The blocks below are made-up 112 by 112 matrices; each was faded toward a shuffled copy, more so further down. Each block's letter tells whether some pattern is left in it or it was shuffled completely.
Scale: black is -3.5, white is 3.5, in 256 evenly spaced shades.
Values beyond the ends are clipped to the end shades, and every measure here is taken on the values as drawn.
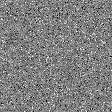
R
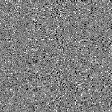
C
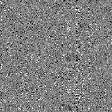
C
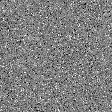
R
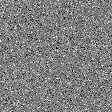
R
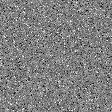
R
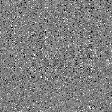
C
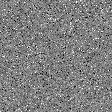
R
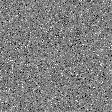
R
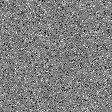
R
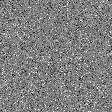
R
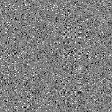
C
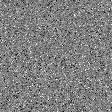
R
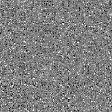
C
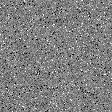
R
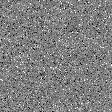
R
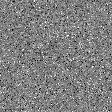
R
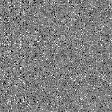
C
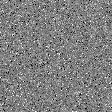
R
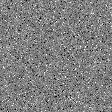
R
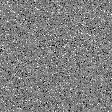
R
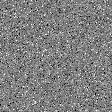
R
